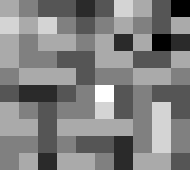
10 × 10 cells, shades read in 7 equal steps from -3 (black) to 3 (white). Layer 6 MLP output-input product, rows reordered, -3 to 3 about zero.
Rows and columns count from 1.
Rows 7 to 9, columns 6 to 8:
2 -1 0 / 1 1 0 / -1 -2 0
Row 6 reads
-1 -2 -2 -1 0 3 -1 0 -1 -1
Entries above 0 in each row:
3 5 5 4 5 1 3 7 1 5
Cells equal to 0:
27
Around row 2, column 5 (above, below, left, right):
-2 0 0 0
